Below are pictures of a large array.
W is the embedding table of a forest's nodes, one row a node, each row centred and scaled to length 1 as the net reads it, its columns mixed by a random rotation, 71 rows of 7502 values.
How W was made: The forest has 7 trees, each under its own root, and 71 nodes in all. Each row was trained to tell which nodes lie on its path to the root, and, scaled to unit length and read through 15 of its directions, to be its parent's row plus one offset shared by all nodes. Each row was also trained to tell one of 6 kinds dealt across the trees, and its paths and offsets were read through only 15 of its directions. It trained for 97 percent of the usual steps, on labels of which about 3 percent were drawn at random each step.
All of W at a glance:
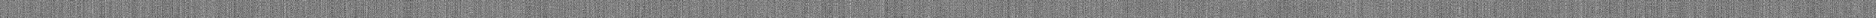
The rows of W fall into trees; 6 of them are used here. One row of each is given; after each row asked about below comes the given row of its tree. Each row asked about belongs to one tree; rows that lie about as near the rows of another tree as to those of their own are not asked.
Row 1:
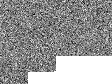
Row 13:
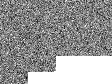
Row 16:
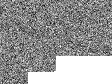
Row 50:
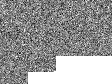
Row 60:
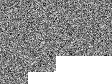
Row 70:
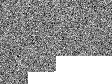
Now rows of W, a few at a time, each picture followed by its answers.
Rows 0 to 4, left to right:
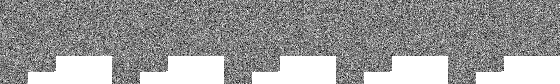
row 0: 13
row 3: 1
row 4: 50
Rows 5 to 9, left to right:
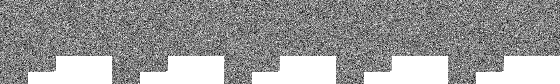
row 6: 1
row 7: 16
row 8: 16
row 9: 16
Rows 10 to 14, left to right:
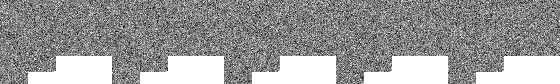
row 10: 50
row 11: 50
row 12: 16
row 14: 13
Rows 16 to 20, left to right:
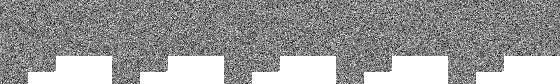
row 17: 1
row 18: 13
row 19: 60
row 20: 60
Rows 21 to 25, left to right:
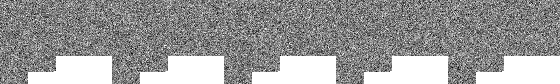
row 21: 50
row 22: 50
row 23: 1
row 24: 13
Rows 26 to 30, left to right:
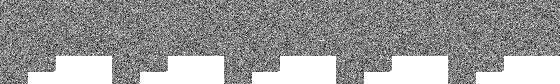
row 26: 16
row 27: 13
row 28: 1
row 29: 1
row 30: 13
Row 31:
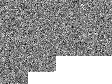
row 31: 1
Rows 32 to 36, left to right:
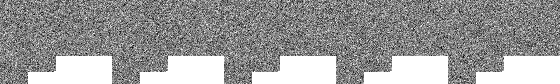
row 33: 16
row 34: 1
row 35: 13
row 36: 16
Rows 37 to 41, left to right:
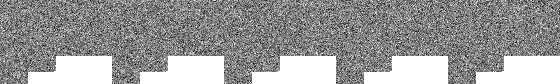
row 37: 1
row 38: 16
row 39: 16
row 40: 70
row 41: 70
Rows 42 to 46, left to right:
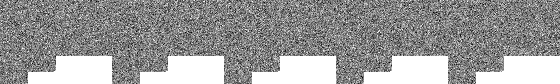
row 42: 1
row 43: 1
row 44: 50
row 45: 13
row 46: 16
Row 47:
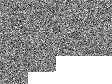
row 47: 1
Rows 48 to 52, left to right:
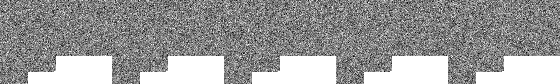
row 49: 1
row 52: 70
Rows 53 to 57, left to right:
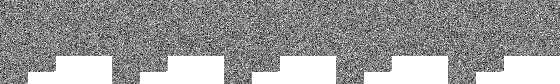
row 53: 13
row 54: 16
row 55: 50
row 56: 1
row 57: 50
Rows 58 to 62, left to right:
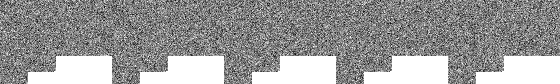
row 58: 13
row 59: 13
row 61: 16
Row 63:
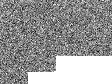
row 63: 16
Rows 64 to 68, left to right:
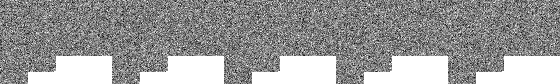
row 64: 13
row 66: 70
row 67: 13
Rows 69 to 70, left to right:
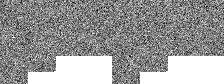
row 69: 13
